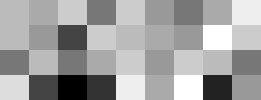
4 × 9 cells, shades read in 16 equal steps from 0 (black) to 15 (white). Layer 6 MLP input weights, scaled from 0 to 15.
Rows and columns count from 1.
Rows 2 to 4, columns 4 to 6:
12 11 10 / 10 12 9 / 3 14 10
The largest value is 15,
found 2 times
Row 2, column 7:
9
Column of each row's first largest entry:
9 8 5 7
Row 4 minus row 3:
6 -7 -7 -7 2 1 3 -9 2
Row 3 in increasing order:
7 7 7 9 10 11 11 12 12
